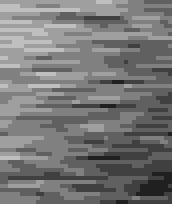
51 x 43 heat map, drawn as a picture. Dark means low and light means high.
Streaks run across, left to right. The halves do not mirror each other. The bottom right is the ninth with the lowest average. The ninth with the highest average is the top left. There is an overall slope up to the top left.
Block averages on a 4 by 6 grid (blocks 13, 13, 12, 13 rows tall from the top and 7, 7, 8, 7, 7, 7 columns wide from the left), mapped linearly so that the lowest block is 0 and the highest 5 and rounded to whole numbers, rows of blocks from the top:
554333 / 443322 / 432221 / 322110
